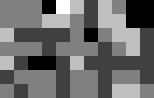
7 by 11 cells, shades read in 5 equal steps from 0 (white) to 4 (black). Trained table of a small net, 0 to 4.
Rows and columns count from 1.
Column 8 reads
1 1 2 3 3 3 3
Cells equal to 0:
1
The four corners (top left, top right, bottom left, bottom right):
2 4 2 2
